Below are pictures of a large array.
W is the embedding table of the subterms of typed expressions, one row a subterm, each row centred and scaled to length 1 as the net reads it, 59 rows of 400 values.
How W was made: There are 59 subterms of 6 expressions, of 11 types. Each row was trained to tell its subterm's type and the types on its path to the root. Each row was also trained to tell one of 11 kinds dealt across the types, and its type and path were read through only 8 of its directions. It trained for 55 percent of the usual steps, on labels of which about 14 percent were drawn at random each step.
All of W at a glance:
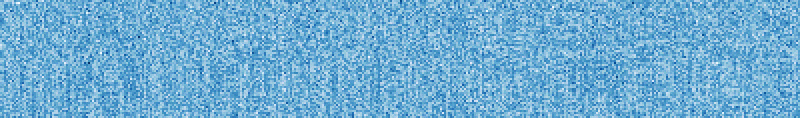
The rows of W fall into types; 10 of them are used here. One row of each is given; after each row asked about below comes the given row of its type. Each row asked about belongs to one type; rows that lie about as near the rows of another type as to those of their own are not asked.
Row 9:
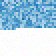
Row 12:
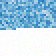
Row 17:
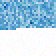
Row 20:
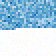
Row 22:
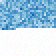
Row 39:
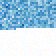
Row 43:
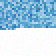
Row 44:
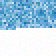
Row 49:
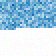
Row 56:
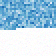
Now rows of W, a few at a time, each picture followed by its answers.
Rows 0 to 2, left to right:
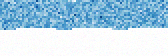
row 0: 12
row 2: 39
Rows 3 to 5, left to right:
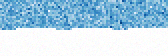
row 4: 22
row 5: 20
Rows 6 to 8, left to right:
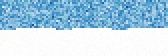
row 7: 12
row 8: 49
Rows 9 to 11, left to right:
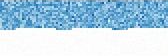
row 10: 43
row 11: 43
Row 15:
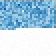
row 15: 22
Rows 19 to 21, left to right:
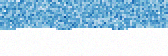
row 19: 56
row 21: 39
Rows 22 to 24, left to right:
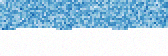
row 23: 49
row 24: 56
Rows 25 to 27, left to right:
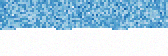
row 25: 44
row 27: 17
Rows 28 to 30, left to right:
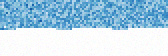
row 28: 12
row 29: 56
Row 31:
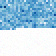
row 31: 20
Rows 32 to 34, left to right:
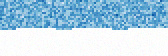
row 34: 39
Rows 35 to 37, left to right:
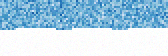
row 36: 12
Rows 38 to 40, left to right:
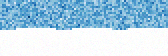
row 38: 39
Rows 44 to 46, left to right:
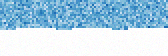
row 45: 39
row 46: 12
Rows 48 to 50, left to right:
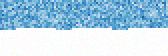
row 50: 17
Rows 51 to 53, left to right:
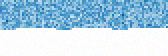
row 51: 9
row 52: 22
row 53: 43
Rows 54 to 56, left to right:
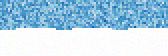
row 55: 17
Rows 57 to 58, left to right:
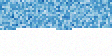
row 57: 49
